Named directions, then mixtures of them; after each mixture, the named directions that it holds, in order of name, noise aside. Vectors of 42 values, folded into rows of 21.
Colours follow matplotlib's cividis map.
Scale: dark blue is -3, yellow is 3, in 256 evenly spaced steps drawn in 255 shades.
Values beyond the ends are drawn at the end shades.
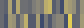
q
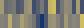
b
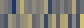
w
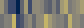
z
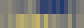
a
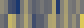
b, w, z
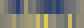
a, z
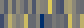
b, q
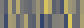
q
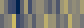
z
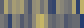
b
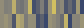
b, q, z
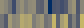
a, w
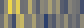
z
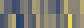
q, z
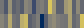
b, q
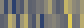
b, q, z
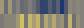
a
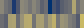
a, w, z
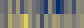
a, b, q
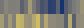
a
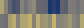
a, w, z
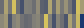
w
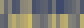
a, b, w
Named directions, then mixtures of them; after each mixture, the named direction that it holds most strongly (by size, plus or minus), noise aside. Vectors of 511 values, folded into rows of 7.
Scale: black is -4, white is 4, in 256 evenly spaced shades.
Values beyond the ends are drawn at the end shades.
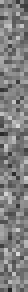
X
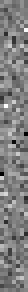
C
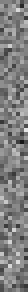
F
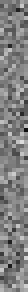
F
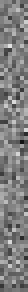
F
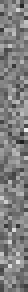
F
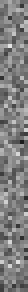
F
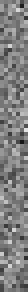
F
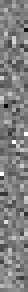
C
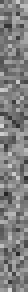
X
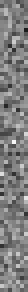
C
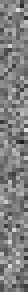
F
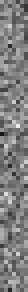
X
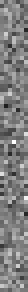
C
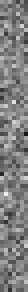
X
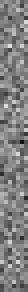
F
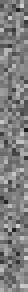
F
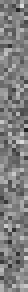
F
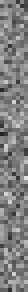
X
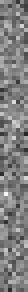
X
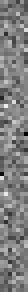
C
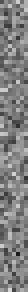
X
